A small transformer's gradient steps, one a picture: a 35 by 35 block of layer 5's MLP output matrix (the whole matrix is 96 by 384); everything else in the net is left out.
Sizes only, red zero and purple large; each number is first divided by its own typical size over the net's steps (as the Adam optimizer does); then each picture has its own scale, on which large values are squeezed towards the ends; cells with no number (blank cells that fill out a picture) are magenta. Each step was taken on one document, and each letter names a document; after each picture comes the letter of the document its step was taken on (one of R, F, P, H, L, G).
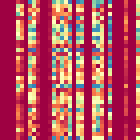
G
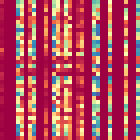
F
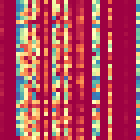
F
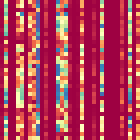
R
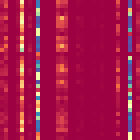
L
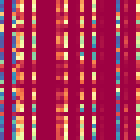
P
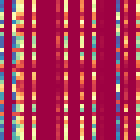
P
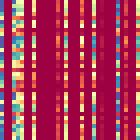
P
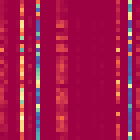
L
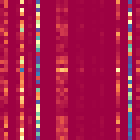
L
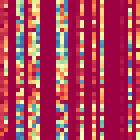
R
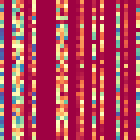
P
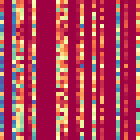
P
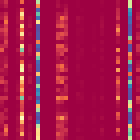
L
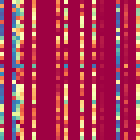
P
